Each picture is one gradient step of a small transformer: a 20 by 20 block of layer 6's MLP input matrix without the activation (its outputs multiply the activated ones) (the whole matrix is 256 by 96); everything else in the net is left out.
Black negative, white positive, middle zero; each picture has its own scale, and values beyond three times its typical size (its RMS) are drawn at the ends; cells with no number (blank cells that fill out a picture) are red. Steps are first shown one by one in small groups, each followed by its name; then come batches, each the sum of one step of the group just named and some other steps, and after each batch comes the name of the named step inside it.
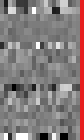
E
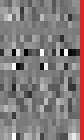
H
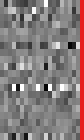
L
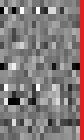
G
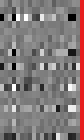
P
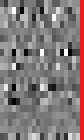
H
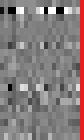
G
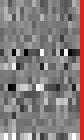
H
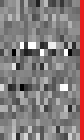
H
